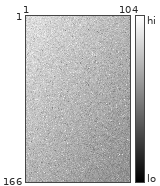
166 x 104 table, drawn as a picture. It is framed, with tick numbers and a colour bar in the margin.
Grain: fine. Slope: up to the top left. Histogram: bell-shaped. Ninth with the lowest average: bottom right. Average level on the scale: 70%. Ninth with the highest average: top left.
